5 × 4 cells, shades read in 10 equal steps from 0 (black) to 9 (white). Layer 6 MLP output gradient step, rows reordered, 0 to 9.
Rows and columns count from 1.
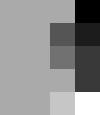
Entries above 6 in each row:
0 0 0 0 2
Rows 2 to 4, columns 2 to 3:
6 3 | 6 4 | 6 6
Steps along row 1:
same same down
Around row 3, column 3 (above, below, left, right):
3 6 6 2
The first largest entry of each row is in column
1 1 1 1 4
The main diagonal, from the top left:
6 6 4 2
